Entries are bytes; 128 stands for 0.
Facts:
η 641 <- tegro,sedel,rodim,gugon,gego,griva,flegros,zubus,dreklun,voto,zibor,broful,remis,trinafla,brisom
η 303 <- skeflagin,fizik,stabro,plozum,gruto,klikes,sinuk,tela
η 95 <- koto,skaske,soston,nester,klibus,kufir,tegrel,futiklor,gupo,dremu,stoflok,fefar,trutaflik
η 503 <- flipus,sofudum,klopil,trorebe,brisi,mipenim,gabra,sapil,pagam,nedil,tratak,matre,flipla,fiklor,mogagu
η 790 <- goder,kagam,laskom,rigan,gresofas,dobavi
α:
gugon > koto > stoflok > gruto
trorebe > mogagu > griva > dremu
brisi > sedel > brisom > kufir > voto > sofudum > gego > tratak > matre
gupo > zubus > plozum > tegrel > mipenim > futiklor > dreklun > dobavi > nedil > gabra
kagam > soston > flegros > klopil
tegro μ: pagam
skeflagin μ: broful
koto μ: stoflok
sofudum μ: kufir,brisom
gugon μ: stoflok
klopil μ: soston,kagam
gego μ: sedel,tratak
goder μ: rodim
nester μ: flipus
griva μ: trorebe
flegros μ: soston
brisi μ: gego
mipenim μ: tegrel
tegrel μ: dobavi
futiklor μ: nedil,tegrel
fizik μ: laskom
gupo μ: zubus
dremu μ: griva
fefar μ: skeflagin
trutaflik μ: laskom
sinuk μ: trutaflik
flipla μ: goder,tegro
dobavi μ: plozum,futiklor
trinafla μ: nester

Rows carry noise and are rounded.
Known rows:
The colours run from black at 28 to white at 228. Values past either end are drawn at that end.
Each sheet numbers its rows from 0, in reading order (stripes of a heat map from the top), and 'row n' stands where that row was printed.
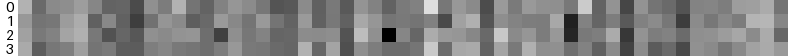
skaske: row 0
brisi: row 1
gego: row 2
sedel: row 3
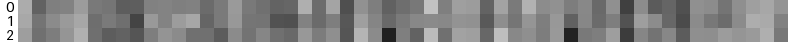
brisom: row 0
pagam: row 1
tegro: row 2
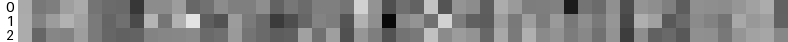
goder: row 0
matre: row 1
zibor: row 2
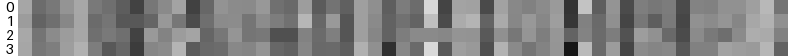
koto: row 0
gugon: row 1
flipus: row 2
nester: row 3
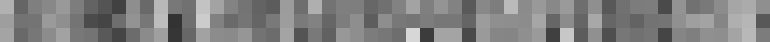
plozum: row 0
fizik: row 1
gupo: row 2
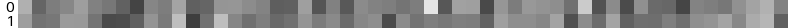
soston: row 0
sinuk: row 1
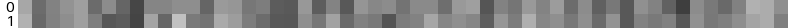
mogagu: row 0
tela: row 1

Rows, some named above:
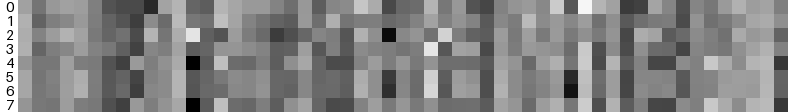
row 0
tegrel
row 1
plozum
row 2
matre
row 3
soston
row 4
trutaflik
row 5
fefar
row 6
nester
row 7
trutaflik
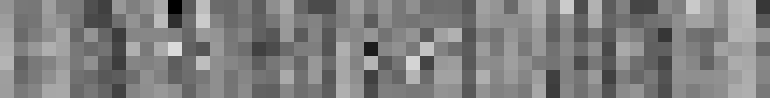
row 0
trutaflik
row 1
fizik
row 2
trorebe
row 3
tratak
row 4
kagam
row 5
flegros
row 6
klopil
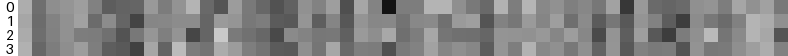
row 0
dreklun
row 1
mogagu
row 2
laskom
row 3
gruto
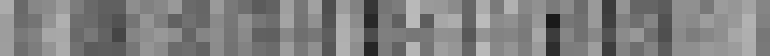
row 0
voto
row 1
griva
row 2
klopil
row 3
trinafla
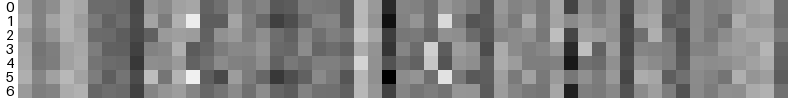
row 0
sofudum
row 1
nedil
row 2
mipenim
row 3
dremu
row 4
goder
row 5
gabra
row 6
flipla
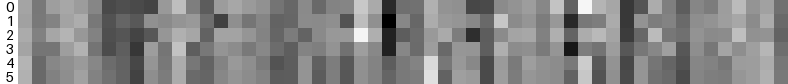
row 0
futiklor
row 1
gego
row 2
dobavi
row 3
skeflagin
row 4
kufir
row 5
stoflok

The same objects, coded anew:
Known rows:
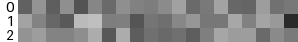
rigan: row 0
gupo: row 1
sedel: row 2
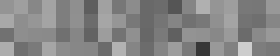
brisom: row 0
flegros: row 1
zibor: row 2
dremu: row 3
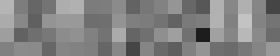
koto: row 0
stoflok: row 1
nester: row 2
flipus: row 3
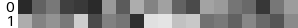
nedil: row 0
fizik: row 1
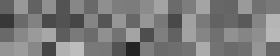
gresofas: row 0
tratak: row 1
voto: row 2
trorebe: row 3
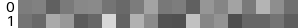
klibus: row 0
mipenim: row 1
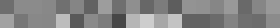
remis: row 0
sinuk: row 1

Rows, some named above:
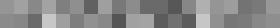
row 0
brisom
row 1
plozum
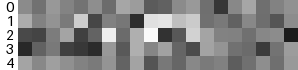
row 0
tegro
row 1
fizik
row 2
futiklor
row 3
nedil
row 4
klopil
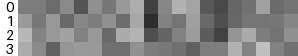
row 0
goder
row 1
flipla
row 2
griva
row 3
stoflok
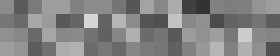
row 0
skeflagin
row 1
mipenim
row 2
kufir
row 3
soston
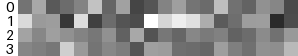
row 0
kagam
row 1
trutaflik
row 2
klopil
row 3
gruto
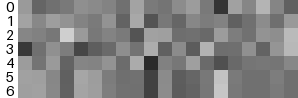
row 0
fefar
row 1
klopil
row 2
gruto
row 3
dreklun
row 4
flipla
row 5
mogagu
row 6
mogagu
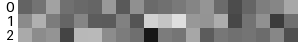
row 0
sofudum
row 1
laskom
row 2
brisi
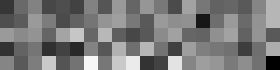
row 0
tratak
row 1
gego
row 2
gugon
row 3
gabra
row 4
tegrel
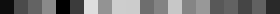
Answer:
dobavi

